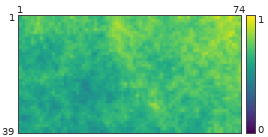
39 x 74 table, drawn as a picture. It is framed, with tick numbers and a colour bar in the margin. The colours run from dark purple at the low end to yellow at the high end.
Grain: blotchy. Ninth with the highest average: top right. Average level on the scale: 70%. Slope: up to the top right. Histogram: bell-shaped.
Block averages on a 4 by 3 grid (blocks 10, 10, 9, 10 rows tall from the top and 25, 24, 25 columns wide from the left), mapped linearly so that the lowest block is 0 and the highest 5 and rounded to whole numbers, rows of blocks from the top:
3 4 5 | 1 2 4 | 0 2 3 | 0 1 2
